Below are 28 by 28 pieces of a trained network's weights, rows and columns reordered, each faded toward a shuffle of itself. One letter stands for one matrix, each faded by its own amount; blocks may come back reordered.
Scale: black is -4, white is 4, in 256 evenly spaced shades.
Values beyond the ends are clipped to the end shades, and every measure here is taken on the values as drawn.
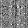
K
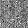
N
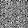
N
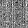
K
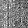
K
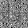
N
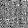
K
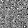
N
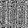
K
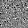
N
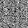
N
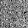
N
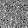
N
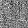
N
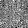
N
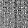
K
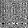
K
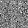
N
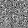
N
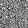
N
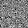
N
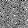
N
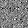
N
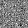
N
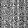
K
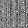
K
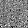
N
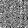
N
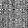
K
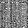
K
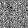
N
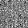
N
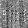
K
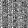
K
